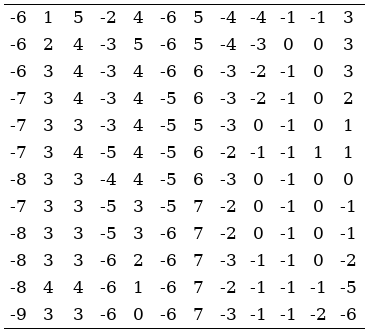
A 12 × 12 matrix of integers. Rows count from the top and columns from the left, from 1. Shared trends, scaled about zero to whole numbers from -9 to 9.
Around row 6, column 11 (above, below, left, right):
0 0 -1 1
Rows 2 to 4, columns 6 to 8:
-6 5 -4 / -6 6 -3 / -5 6 -3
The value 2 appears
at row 2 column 2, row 4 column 12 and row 10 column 5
